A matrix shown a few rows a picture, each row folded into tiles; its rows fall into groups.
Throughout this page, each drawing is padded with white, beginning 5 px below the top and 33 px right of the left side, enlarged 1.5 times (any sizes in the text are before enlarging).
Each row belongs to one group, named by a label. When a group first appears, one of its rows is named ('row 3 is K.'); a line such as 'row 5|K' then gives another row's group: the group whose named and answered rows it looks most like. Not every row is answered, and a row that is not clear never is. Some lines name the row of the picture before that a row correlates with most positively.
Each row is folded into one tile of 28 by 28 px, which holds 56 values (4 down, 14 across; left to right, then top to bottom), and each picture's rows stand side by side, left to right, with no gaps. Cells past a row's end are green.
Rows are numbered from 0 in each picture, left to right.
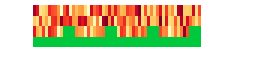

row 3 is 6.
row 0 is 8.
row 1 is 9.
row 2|6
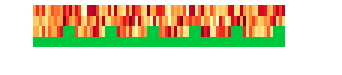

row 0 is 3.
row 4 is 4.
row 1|8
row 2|9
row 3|8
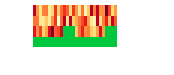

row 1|9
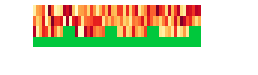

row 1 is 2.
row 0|2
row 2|3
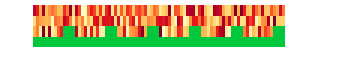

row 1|8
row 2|6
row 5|3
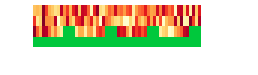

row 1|6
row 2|4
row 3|6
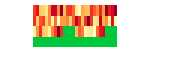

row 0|6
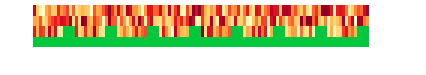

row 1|2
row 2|3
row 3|3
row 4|2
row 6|3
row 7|3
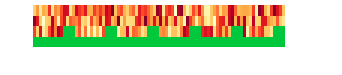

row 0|4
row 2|8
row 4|4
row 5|2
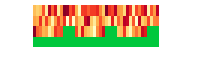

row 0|9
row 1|9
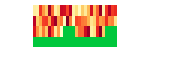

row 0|2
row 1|9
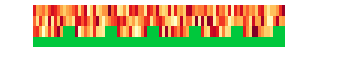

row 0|6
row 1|2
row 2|9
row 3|4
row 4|2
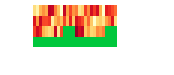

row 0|9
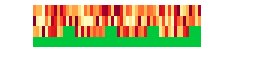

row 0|8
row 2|4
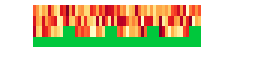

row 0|2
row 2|6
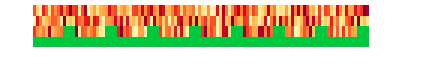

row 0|3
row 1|2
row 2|9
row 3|8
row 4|9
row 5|4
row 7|3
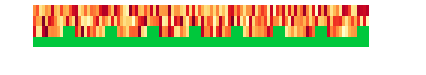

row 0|2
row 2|8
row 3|2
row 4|4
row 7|9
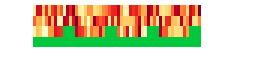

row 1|4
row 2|8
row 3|9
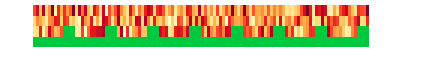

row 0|3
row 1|6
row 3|4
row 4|4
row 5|4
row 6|9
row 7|9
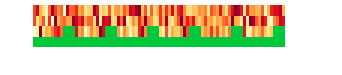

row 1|6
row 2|6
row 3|6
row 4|3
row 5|2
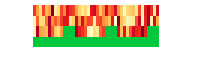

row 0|3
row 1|9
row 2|4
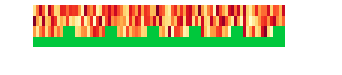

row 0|2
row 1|3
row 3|8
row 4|2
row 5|8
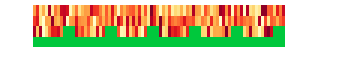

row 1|9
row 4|6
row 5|6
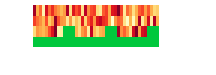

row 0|8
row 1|3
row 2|4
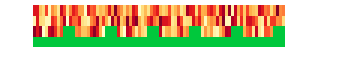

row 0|4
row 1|8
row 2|2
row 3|2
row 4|6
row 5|9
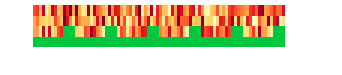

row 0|3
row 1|8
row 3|8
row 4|4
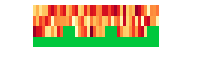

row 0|9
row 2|6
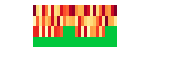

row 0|3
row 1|3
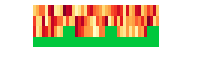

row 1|9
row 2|3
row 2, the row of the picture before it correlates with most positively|0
